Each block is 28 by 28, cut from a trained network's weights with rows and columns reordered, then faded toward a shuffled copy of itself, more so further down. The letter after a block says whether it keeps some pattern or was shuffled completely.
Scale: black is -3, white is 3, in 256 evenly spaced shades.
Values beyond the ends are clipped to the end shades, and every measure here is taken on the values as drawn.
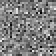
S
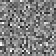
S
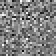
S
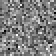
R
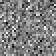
R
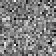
R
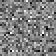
S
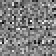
S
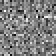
S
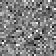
R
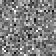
R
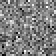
R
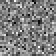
R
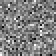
S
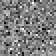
R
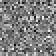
S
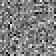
S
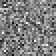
R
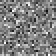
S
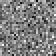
R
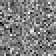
R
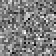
R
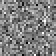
R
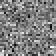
R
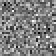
S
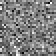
S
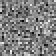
R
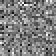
S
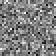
R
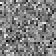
R
